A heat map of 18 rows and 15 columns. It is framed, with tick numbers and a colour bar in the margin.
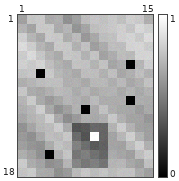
Lone odd cells: 6, 1 higher and 5 lower than their neighbours. Odd patch: lower, in the bottom middle. Histogram: skewed, a long tail of low values. Mirror symmetry: none.
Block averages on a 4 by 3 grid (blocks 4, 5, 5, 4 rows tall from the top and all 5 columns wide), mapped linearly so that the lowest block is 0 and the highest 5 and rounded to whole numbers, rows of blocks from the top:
435
333
302
103
